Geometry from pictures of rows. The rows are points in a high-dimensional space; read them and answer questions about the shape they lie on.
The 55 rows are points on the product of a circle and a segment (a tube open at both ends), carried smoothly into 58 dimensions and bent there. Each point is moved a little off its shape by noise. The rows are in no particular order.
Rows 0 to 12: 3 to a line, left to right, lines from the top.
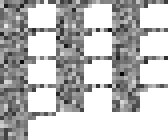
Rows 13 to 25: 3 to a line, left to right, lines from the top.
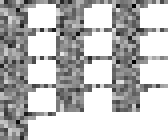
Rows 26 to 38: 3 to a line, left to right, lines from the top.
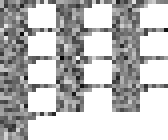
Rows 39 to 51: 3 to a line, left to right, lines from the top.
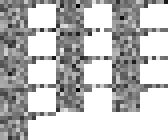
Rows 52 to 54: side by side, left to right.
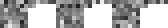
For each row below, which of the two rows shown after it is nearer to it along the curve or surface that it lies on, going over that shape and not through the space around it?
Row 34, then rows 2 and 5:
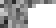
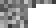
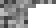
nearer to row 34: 5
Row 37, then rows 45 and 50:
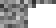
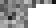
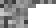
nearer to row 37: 45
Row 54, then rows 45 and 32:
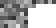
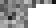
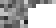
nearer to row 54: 32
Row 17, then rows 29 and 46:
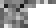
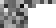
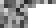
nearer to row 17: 29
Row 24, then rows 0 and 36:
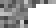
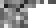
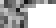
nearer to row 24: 36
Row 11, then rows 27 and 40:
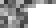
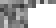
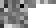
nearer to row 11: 40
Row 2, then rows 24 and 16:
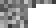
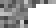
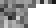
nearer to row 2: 16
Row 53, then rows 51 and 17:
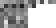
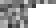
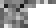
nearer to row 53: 51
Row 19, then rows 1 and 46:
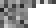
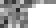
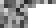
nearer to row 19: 46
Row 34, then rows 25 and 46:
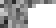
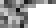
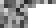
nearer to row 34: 25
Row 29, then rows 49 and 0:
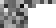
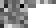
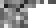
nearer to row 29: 0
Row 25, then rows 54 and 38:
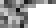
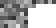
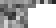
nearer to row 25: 54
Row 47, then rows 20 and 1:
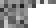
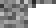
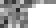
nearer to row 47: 20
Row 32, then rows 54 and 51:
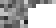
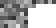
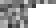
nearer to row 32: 54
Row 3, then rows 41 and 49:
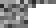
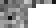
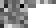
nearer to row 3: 41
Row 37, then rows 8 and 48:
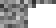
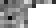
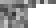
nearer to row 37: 8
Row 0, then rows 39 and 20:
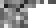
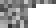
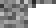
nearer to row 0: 39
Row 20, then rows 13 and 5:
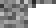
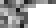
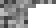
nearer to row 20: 5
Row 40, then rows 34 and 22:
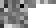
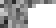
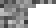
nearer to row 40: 34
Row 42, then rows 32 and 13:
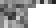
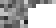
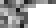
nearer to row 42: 32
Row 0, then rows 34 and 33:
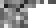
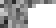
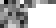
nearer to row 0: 33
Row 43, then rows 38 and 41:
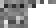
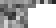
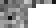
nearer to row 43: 38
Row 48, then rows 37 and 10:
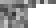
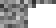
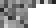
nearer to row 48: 10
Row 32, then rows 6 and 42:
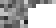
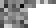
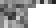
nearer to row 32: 42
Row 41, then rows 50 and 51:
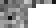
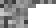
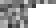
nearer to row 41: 51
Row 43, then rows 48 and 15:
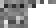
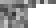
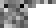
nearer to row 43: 48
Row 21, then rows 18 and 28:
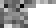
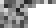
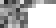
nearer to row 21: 18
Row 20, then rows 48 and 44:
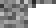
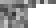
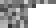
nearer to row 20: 44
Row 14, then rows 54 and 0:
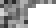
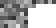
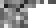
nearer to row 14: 54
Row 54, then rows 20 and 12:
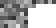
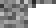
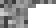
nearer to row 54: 12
